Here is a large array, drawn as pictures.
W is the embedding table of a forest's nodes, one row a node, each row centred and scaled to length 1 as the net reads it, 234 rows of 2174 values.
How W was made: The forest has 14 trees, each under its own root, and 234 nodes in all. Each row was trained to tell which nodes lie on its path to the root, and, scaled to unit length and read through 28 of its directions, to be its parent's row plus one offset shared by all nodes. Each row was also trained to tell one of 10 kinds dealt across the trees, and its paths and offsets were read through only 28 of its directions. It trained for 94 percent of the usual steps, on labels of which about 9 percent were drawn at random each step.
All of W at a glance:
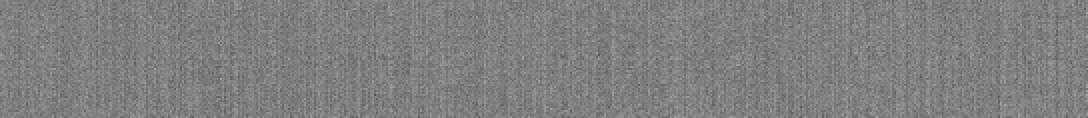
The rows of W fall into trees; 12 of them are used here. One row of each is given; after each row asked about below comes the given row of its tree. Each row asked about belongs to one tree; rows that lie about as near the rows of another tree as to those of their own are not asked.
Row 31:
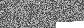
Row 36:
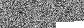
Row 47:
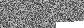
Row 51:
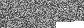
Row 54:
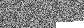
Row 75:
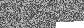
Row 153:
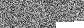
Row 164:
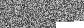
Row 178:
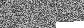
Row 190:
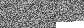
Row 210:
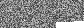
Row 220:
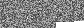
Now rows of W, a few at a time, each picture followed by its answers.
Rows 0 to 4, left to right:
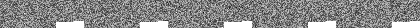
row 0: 54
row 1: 210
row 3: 220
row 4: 164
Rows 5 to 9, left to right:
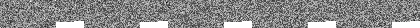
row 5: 153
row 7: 31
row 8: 47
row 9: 31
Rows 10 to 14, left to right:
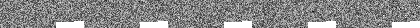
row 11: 54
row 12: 54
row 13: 153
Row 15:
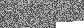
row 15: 164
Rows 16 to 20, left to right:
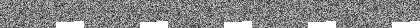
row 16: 164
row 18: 210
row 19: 31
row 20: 153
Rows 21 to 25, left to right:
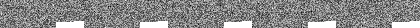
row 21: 36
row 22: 31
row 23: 75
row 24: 51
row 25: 36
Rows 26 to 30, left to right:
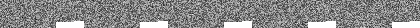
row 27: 210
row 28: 210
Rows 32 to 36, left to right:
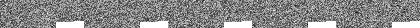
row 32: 36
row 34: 54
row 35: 75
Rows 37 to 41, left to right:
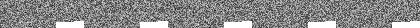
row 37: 51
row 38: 164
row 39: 36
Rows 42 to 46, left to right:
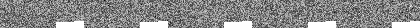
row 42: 51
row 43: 36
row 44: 153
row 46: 36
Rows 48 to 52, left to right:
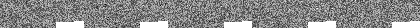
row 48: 54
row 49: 75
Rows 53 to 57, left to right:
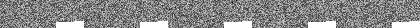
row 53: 54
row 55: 153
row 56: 75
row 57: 47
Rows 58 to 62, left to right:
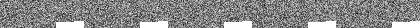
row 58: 36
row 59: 210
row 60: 210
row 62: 51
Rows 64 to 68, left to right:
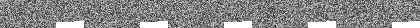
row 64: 51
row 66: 47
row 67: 36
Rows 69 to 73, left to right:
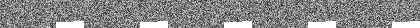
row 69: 220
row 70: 190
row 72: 54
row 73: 31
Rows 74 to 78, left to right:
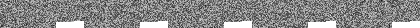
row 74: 54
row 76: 178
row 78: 153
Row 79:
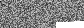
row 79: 210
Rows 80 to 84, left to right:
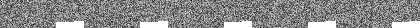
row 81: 190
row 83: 54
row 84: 210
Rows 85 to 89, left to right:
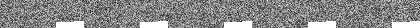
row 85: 75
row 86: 36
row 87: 51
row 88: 36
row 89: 47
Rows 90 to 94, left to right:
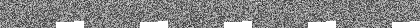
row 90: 220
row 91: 220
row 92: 210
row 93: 190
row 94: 210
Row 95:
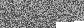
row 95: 51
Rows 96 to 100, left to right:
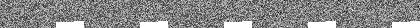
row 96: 75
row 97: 51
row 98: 31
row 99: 36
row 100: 153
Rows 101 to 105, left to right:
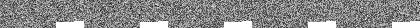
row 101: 54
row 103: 51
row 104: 36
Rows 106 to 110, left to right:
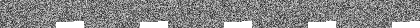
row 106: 36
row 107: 75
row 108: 51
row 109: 210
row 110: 31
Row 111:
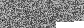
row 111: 47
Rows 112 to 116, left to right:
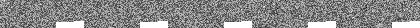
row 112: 190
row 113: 54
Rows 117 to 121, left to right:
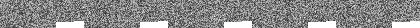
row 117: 210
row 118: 36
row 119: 36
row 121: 153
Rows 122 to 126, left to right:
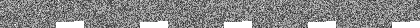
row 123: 164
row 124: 210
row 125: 210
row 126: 164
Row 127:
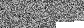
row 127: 153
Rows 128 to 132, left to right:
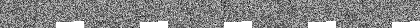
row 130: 210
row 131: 47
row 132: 51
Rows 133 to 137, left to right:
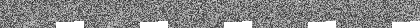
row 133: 153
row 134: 153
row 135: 210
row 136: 220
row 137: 51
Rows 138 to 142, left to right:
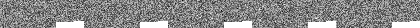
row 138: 210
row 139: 164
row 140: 178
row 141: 220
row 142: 220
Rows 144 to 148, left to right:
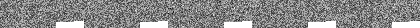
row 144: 75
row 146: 51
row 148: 210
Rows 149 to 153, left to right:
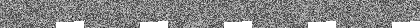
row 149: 51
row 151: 153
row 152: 54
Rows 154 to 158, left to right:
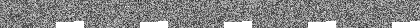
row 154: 190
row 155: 153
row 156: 47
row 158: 220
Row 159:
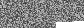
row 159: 51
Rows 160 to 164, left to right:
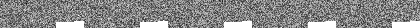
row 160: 153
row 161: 36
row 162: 153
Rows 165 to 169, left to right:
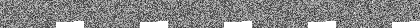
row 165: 51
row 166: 178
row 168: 47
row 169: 54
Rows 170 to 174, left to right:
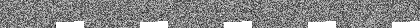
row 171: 31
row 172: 47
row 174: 153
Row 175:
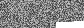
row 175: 31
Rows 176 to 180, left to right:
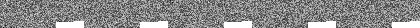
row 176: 190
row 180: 190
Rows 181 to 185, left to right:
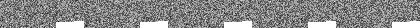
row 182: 54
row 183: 164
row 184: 210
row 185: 210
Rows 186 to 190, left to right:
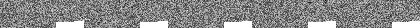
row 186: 51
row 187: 51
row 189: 54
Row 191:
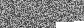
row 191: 190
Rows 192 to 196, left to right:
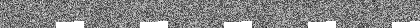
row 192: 153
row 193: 36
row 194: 210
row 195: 153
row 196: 190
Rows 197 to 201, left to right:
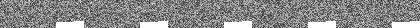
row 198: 36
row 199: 54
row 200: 190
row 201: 178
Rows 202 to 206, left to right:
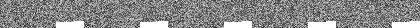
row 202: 164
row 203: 36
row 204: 54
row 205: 178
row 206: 190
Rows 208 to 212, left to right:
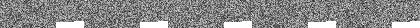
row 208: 51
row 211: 210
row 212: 36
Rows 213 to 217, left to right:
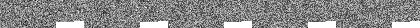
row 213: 54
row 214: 36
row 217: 51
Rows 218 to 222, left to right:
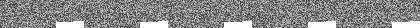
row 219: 51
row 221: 153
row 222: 164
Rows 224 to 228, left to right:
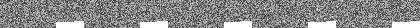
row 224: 153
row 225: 210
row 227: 51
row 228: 31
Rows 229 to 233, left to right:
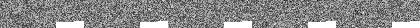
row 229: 164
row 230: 51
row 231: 54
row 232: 36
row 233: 31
